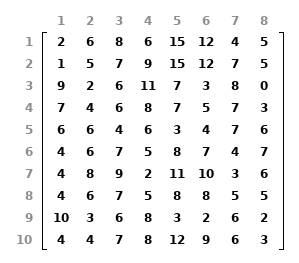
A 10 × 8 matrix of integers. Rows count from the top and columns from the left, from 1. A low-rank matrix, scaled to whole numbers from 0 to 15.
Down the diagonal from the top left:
2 5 6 8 3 7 3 5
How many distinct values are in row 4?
6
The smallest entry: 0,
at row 3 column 8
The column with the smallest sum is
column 8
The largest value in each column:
10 8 9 11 15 12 8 7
